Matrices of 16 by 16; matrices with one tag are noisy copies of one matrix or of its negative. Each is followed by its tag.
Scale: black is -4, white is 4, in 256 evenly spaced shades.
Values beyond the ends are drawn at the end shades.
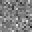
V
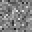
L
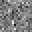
L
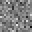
V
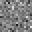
V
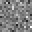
V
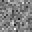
L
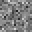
L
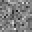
L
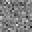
V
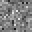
L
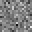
V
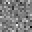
V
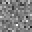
V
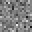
V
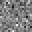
V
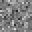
L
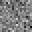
V
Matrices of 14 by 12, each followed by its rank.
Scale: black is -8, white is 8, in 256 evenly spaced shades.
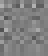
two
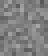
full rank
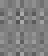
one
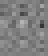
two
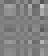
one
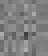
two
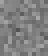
full rank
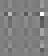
one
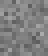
full rank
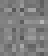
two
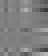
one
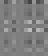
one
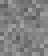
full rank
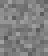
full rank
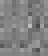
two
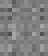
two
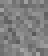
full rank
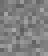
full rank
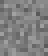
full rank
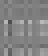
one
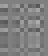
one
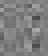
two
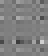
one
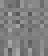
two
